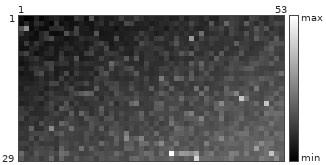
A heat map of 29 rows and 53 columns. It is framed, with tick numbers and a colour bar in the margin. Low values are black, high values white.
The bottom right is the ninth with the highest average. Neither half mirrors the other. No regular stripes run through it. The ninth with the lowest average is the top left. Values rise toward the bottom right.
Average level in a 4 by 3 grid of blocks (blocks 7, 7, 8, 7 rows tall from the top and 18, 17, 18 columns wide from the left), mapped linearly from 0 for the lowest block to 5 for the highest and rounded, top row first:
0 1 2 / 1 2 3 / 2 3 4 / 3 4 5
